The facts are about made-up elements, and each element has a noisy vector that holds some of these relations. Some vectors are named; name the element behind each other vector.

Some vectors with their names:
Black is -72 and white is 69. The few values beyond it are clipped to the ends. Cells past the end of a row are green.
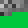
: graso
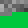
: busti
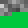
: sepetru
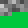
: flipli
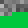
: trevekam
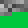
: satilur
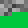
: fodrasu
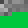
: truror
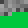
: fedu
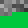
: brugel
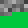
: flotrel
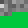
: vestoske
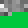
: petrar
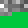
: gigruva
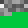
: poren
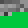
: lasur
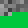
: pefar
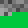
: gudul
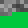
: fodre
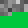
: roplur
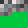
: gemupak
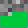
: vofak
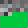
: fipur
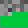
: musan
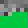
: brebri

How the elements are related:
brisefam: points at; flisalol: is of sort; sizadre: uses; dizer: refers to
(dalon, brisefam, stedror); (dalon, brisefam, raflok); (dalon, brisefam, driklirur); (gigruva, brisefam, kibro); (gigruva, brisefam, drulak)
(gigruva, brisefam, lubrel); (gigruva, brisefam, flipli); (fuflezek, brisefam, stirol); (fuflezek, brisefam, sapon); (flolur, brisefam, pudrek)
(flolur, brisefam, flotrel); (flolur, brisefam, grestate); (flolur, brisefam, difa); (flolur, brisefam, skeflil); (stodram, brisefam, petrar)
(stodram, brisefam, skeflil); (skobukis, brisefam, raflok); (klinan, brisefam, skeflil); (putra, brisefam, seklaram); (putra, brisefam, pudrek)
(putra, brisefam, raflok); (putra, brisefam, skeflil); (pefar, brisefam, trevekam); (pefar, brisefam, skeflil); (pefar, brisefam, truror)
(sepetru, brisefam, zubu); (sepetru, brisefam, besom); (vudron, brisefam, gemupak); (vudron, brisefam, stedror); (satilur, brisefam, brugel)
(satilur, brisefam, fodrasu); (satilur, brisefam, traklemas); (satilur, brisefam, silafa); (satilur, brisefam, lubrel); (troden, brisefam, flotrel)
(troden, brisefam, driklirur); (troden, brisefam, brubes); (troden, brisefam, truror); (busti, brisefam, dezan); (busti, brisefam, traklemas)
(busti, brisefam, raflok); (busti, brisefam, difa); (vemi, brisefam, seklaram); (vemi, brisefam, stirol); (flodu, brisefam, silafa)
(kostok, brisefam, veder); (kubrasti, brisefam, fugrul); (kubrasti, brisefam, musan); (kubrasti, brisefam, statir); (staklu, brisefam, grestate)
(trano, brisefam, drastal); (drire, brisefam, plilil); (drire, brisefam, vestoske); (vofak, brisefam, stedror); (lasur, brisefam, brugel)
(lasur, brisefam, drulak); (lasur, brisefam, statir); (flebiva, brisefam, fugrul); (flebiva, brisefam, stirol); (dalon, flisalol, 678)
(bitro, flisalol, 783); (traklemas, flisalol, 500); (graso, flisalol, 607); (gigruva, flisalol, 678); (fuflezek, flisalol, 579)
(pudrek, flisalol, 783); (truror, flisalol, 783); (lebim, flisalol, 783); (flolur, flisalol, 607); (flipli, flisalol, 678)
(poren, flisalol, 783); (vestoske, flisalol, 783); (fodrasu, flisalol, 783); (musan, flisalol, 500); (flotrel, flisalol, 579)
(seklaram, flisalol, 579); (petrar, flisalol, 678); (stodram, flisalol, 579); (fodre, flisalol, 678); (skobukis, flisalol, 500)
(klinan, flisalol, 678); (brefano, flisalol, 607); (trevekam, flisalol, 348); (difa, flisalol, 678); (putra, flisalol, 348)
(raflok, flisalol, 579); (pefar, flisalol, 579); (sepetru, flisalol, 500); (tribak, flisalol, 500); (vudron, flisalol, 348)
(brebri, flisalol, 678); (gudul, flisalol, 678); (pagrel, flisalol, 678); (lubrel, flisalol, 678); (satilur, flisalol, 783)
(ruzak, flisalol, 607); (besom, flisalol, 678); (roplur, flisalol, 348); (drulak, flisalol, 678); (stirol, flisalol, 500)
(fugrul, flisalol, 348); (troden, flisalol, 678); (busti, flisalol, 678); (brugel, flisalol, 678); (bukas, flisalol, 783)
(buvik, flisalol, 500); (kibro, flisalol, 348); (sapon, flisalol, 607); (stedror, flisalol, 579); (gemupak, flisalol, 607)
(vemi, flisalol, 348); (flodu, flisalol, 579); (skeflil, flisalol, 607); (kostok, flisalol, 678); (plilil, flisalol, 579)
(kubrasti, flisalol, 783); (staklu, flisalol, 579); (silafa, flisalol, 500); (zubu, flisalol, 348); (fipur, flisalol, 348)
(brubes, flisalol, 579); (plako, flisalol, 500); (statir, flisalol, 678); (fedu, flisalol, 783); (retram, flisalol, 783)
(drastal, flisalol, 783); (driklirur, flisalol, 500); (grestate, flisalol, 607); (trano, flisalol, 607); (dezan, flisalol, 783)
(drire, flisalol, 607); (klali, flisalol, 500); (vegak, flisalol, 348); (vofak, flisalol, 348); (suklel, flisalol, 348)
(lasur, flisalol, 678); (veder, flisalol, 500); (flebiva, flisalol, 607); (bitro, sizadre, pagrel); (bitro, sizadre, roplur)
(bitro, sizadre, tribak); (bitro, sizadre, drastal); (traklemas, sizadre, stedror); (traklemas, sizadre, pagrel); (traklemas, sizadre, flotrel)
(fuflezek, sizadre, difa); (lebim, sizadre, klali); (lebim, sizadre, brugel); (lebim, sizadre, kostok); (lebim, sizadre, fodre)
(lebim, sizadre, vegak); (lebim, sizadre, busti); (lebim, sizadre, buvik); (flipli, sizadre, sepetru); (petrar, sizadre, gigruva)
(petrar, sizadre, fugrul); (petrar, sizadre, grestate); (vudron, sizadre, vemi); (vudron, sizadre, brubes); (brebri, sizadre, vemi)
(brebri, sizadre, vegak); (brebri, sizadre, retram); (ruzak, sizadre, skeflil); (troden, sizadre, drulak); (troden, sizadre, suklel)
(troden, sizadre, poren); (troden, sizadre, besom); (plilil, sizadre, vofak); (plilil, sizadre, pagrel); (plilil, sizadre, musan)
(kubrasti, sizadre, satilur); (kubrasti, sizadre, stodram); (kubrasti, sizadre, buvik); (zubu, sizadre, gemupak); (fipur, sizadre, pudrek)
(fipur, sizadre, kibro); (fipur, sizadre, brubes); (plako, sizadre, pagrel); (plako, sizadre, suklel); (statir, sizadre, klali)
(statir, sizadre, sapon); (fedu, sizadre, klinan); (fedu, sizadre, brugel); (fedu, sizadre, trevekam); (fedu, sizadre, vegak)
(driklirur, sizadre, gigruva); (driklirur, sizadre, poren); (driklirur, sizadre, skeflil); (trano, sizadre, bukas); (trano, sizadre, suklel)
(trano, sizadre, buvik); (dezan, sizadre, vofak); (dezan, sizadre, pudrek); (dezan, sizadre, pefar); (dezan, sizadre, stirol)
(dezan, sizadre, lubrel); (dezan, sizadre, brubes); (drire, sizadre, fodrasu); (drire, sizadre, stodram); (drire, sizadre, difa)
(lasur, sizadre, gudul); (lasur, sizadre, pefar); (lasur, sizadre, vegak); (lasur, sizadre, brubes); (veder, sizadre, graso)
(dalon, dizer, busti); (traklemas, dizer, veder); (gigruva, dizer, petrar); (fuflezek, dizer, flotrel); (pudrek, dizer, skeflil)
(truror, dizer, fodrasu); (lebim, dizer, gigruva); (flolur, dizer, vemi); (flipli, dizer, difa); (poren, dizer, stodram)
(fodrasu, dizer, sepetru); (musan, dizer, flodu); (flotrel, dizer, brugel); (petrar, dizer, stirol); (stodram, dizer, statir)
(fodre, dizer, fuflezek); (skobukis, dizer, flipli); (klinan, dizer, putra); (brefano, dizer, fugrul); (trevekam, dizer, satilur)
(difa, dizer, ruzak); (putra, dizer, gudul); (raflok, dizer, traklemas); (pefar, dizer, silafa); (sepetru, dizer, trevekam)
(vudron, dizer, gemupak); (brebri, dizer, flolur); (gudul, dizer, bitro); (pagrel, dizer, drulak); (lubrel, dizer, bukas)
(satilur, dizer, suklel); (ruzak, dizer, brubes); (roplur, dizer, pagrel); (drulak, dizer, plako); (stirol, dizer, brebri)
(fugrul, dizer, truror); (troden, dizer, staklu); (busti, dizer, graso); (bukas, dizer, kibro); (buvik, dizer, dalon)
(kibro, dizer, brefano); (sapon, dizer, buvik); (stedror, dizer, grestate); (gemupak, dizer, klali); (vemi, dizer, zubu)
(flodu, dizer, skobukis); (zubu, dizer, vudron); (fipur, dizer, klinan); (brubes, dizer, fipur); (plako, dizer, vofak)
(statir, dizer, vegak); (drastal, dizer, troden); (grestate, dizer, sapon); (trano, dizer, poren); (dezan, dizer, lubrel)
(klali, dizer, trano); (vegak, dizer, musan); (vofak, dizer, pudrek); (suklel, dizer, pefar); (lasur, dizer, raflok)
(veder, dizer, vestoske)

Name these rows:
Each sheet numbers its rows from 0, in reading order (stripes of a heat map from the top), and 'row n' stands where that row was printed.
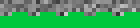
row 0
vemi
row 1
pudrek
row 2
vudron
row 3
kubrasti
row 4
dezan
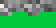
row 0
driklirur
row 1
sapon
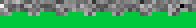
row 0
skeflil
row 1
vegak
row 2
traklemas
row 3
brubes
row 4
retram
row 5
statir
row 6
difa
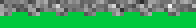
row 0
klinan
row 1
plako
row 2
silafa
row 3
stedror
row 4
suklel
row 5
trano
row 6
grestate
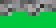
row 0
plilil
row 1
drire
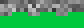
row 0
lebim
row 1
troden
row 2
kostok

